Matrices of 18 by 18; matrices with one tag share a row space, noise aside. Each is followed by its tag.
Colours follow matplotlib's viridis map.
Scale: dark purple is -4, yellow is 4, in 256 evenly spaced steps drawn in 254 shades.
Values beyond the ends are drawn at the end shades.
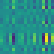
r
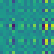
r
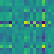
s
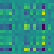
s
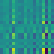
r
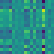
s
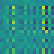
r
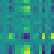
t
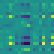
t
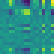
t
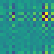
r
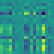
s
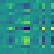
t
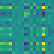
s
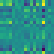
s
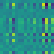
r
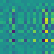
r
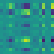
t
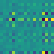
r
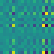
r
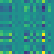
s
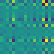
r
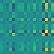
r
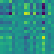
s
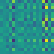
r
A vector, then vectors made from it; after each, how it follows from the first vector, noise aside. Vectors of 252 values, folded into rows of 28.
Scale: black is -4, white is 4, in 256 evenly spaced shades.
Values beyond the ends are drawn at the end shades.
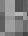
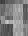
reversed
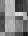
scaled up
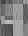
reversed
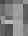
reversed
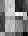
scaled up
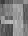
reversed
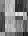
scaled up
